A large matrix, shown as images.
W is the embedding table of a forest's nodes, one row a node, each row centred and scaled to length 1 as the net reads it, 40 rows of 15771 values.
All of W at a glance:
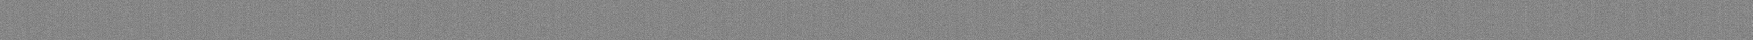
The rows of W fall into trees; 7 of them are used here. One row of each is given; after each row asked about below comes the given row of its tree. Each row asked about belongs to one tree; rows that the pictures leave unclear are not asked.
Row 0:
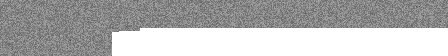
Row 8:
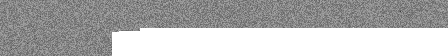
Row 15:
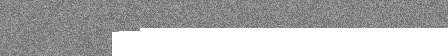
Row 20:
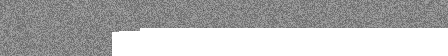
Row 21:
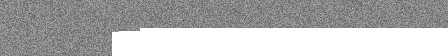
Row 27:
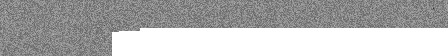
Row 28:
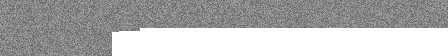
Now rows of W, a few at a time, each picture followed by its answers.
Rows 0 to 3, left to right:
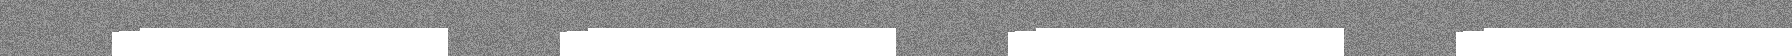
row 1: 8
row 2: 27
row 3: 0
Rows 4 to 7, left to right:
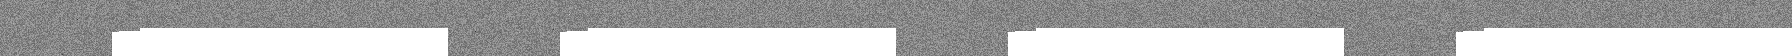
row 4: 15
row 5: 15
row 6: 21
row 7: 0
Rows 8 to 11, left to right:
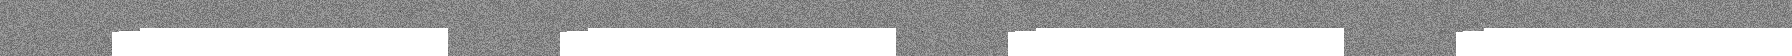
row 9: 21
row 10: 20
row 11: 27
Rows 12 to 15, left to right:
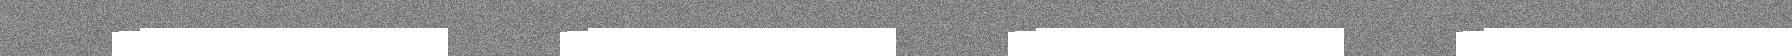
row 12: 27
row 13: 21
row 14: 0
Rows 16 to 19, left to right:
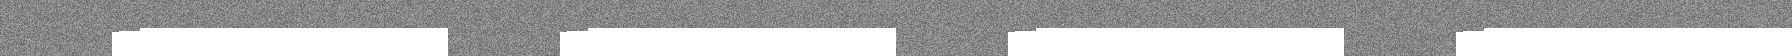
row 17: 28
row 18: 21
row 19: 0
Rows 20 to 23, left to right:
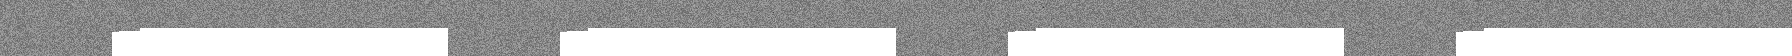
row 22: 8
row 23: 0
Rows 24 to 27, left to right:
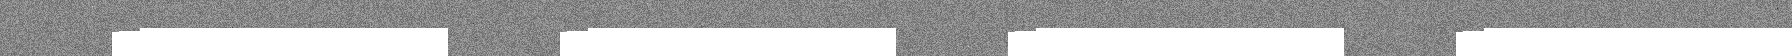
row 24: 15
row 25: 15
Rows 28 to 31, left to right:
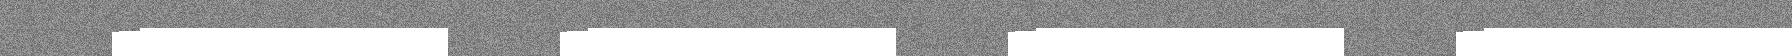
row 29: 21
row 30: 20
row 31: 28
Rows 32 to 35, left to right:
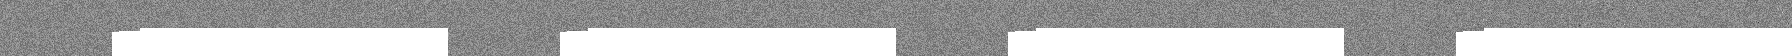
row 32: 20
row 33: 8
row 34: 28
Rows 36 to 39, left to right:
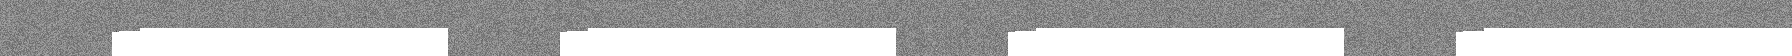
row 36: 0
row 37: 15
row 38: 20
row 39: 8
